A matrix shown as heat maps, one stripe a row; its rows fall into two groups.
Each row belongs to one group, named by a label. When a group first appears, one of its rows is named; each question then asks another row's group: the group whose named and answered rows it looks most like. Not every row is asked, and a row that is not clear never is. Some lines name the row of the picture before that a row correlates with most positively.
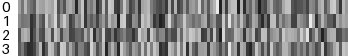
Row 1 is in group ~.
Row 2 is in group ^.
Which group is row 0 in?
~
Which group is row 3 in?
~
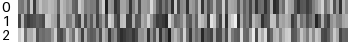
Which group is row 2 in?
^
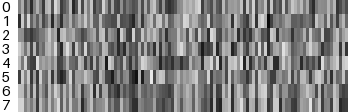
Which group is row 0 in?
^
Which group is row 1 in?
^
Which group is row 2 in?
~
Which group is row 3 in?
^
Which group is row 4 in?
~
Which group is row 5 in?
^
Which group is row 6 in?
^
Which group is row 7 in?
^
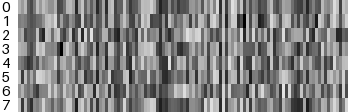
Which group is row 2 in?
^
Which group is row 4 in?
~
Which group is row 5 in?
~
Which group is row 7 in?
~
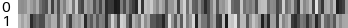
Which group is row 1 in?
~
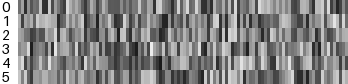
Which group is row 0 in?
^
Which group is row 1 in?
~
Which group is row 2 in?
~
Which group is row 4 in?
^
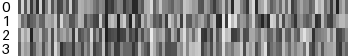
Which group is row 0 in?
^
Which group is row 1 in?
~
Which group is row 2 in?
^
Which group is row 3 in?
^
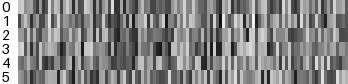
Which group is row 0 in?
^
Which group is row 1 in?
^
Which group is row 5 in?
~
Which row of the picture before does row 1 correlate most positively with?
3
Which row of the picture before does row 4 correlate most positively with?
0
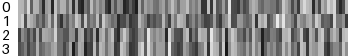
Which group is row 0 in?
^
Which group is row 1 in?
^
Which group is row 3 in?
~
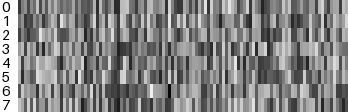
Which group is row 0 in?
~
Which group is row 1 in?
~
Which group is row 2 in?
~
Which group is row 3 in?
^
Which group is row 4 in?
~
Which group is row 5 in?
~
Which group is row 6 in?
^
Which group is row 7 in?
^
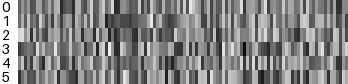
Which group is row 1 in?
^
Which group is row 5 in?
~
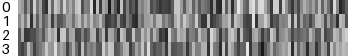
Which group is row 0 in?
^
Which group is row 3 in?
~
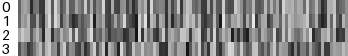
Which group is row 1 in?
^
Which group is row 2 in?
^
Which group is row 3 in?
~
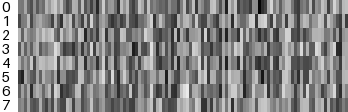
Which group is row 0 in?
~
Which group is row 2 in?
~
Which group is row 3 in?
^
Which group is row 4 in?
~
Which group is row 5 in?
~
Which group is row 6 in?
^
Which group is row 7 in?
^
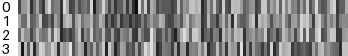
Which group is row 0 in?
^
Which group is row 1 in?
^
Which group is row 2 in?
^
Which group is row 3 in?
~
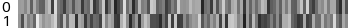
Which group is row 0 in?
^
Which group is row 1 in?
~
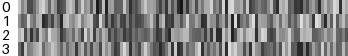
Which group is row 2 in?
^
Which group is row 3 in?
~
